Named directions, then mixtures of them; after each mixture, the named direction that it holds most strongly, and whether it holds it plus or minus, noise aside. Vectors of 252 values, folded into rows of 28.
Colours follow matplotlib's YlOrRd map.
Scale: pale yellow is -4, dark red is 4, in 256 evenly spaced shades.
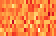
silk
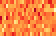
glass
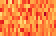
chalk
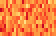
chalk, plus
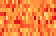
chalk, minus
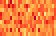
chalk, minus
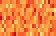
glass, plus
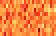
glass, plus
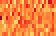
glass, plus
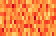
silk, minus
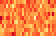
glass, plus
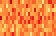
glass, plus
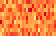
chalk, plus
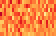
chalk, minus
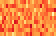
glass, minus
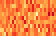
silk, plus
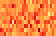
silk, minus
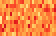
glass, minus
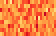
chalk, plus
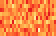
silk, plus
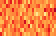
chalk, minus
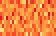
glass, plus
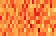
silk, minus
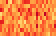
chalk, plus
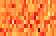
silk, minus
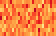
glass, plus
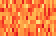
silk, plus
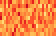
chalk, minus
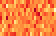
glass, plus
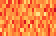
chalk, minus
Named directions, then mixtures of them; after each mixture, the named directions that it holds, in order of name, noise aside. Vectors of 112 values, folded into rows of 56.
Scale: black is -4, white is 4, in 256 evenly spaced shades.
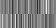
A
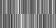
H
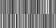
A, H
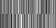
A, H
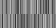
A, H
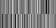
A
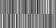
A, H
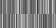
A, H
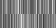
H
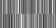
H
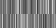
A, H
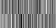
A, H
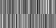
A, H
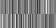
A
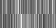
H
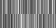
H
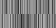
H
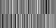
A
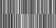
H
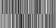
A, H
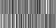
A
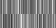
H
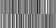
A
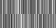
H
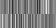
A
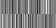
A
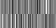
A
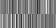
A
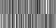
A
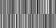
A, H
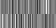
A
